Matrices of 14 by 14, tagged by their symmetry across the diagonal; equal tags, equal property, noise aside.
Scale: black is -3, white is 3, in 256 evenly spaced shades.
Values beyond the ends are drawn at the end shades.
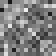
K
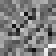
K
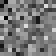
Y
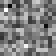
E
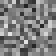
E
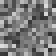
K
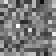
Y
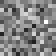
Y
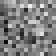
E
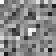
K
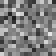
E
